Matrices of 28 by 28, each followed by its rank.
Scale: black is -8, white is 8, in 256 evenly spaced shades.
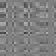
two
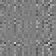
three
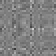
three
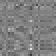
three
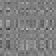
two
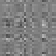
two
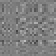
three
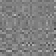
three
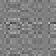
two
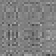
three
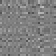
three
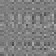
three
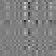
two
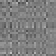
three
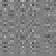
three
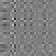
two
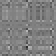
two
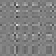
two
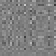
three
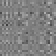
three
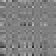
two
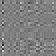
two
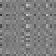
two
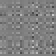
two
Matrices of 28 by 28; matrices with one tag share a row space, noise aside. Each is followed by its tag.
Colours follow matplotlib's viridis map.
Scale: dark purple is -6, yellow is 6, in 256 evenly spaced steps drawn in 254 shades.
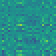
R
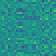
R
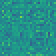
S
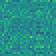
S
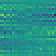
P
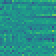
P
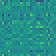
S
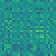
S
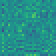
R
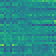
P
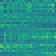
P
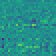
R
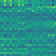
P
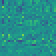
R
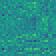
R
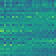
P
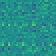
R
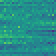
P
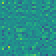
R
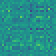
S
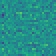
R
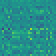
S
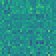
S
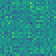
S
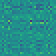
S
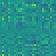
R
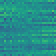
P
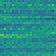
P
